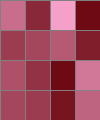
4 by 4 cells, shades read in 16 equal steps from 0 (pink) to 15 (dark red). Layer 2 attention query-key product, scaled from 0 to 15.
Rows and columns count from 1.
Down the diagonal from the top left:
5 9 15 6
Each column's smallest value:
5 9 0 4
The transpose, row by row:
5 10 8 9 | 12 9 11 10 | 0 7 15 14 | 15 13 4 6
